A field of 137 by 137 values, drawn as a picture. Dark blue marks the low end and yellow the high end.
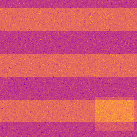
Stripes: horizontal, repeating 3 times. Ninth with the highest average: bottom right. Odd patch: higher, in the bottom right.
